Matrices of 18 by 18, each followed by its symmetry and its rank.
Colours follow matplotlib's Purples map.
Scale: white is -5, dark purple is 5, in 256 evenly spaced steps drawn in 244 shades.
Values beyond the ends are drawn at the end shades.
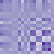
symmetric, rank two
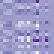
neither, rank two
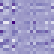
neither, rank two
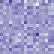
neither, rank three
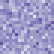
antisymmetric, full rank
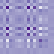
symmetric, rank one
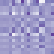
neither, rank two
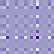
symmetric, rank one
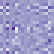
neither, rank three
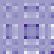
symmetric, rank one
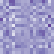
neither, rank three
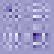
symmetric, rank two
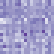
neither, rank three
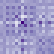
symmetric, rank two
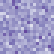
antisymmetric, full rank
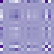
symmetric, rank one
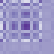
symmetric, rank one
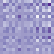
neither, rank two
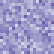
antisymmetric, full rank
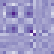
symmetric, rank two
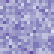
antisymmetric, full rank
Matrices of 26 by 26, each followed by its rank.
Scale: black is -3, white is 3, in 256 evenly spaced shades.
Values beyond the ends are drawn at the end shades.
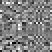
five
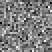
full rank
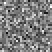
full rank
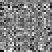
five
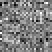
five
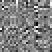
five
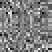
five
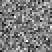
full rank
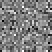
five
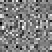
five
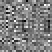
five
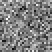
full rank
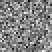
full rank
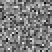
full rank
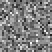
full rank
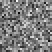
full rank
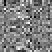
five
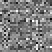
five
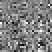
five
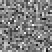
full rank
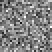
full rank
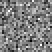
full rank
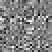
five
